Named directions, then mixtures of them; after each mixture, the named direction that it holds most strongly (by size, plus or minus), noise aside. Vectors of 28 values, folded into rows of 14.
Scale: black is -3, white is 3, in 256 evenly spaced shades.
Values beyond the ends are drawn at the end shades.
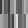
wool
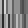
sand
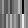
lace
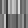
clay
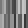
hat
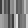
wool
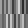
sand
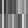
sand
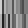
sand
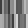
wool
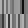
sand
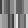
wool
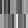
wool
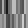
wool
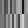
lace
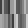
wool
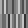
sand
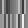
lace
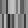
clay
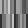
wool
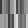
wool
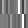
lace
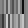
lace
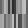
hat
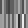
lace
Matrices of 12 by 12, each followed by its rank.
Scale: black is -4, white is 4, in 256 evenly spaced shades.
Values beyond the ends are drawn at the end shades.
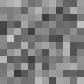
full rank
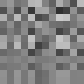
two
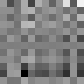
two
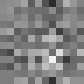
two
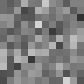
full rank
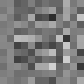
two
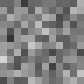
full rank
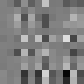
two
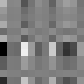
one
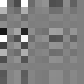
one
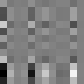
one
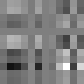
one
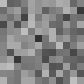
full rank
